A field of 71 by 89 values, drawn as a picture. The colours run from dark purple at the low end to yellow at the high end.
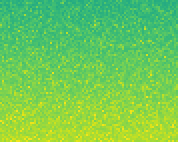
No regular stripes run through it. There is an overall slope up to the bottom. On average the colour sits 80% of the way up the scale.
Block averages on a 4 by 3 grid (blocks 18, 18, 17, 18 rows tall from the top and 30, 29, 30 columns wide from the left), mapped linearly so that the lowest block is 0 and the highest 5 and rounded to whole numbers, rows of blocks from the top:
0 0 0
2 2 2
3 3 3
5 5 5
